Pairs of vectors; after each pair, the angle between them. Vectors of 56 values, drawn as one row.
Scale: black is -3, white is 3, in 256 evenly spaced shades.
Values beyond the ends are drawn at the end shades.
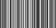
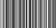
partly opposed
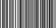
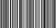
orthogonal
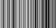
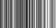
nearly opposite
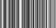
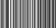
partly opposed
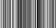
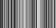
nearly opposite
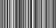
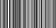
partly aligned
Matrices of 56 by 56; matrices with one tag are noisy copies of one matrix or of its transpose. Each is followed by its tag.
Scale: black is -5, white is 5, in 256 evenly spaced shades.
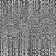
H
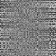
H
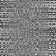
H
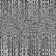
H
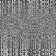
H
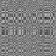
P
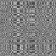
P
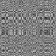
P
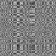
P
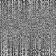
H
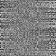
H
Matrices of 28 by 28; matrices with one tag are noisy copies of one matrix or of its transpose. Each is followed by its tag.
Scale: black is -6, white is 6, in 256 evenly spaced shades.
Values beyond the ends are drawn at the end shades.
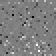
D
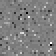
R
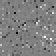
D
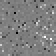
D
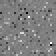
R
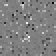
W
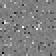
W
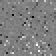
D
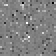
W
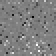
D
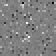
W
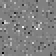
W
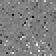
D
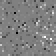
D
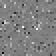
W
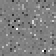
R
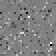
R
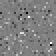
R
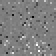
D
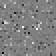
W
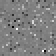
R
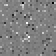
W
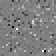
R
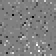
D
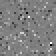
R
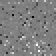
D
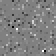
R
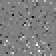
D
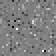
R
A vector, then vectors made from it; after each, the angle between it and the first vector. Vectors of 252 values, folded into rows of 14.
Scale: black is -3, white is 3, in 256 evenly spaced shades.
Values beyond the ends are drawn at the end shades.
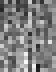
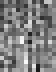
nearly parallel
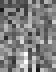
nearly parallel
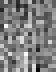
nearly parallel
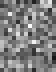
orthogonal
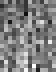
nearly parallel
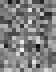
partly aligned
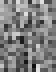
nearly opposite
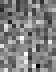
nearly parallel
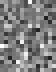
partly aligned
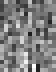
nearly parallel
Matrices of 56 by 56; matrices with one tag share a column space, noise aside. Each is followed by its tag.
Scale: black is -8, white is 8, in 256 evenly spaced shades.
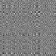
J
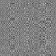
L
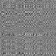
J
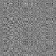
L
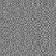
L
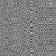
L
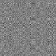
L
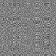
L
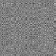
L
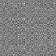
L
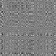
J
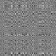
J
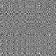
J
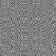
L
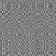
J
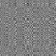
L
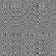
J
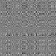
J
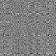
J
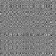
J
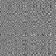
J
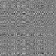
J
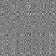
J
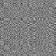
L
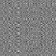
L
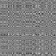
J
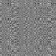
L
